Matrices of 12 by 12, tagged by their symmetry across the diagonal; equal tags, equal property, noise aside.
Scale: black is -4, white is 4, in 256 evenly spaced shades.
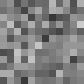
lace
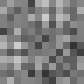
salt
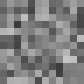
lace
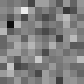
lace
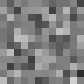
lace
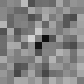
salt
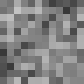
salt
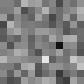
lace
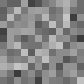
salt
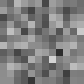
lace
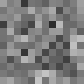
salt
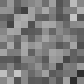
salt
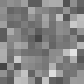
salt
